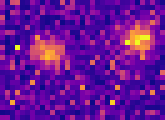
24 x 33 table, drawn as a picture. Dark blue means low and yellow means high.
Odd rows or columns: none. Mirror symmetry: none. Bumps: two. Histogram: skewed, a long tail of high values. Slope: none. Average level on the scale: 20%.
